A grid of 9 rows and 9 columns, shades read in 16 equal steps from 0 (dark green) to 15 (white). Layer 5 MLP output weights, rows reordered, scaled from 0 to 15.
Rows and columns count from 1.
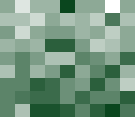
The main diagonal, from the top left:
8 10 8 2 10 8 2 5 4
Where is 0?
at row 1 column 5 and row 9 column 8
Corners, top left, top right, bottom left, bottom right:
8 8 5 4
